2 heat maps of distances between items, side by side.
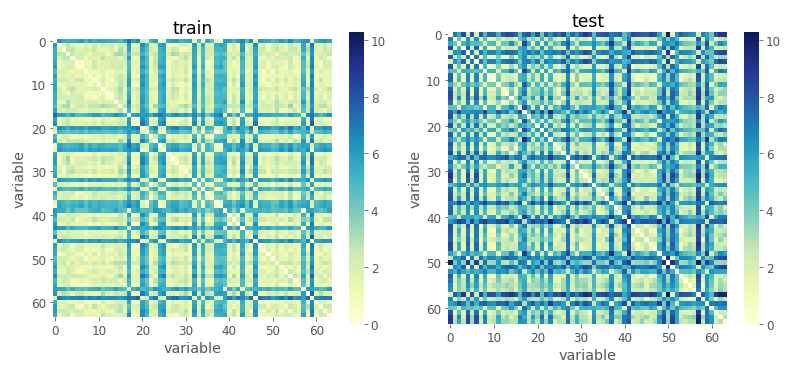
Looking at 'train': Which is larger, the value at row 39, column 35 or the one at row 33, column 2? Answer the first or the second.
the first
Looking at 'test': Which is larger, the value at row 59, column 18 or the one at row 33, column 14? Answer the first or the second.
the first
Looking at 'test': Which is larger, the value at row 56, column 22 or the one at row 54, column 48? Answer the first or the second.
the second
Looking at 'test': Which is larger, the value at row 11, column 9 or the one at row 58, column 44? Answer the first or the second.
the first
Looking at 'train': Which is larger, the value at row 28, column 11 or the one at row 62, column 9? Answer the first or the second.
the first
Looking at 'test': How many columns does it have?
64
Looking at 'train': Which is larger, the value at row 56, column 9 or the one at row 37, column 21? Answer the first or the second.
the first
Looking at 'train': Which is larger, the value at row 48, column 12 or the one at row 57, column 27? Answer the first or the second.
the second
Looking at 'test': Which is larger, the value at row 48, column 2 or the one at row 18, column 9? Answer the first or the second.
the second
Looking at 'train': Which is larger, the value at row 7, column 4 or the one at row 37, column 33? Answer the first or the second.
the second
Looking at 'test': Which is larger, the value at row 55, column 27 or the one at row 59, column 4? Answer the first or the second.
the first
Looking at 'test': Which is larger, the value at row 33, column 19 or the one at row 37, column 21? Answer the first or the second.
the second
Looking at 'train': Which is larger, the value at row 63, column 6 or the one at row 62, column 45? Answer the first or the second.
the first
